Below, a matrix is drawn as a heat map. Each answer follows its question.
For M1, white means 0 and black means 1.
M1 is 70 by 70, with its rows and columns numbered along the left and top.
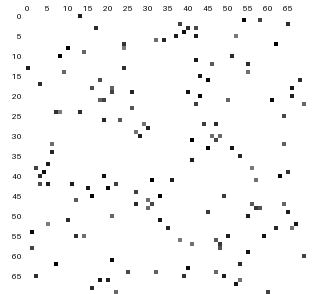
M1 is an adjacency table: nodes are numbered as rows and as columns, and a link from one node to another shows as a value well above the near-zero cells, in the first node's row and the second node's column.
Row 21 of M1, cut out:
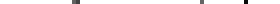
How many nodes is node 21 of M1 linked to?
4
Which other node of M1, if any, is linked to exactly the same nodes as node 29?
node 44
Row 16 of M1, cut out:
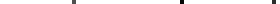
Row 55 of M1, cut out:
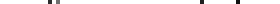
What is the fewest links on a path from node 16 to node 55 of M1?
4
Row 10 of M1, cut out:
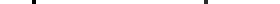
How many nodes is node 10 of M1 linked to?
2
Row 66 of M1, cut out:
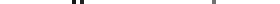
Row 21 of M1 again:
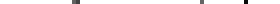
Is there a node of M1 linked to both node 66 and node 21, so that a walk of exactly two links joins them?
yes
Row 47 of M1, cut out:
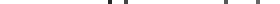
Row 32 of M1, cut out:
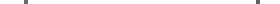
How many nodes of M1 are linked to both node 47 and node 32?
1
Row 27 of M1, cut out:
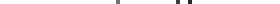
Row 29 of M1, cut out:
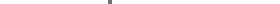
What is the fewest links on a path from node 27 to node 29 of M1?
1
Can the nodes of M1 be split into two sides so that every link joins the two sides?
no
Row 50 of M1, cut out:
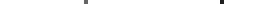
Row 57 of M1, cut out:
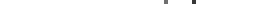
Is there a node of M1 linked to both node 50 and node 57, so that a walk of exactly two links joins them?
no
